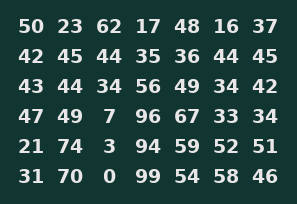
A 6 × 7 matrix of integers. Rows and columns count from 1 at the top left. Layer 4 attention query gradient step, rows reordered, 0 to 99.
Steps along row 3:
up down up down down up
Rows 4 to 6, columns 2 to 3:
49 7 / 74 3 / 70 0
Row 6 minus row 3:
-12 26 -34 43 5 24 4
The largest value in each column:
50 74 62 99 67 58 51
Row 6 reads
31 70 0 99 54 58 46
